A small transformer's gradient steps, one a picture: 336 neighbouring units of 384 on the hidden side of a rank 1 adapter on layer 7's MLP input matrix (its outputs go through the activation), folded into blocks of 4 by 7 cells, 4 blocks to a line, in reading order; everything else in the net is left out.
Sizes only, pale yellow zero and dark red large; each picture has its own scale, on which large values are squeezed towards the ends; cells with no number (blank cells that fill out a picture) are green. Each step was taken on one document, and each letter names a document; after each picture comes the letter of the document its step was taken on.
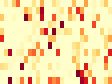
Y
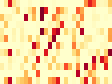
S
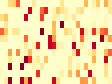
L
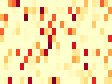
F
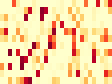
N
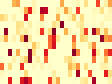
N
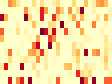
Y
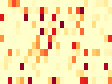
F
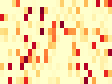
N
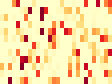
N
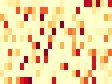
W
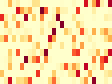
W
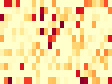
S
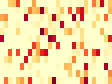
F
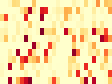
N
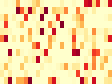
W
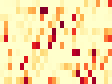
W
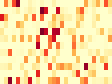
S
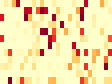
Y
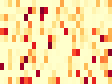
N
